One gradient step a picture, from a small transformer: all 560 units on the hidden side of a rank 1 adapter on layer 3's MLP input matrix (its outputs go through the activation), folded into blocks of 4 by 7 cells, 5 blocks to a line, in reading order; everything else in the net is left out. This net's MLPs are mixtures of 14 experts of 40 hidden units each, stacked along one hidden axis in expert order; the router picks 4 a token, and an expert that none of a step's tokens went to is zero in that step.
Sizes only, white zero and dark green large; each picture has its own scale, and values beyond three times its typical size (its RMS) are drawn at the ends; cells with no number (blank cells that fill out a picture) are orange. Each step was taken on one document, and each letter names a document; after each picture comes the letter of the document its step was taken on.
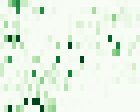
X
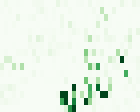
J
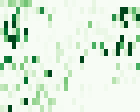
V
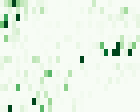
V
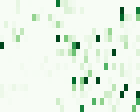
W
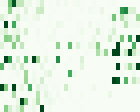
V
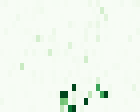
J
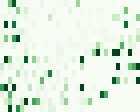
X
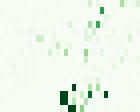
J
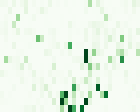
J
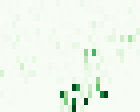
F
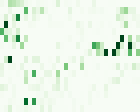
V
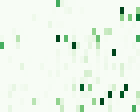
W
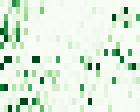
X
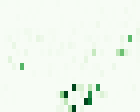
F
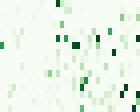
W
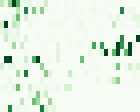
V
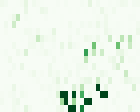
J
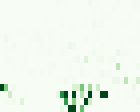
F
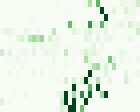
J
